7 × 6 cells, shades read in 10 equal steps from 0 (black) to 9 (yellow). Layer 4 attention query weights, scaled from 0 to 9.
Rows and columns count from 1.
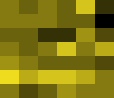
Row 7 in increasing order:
3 4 5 5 5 6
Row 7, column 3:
4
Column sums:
39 32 33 36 39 25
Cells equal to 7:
3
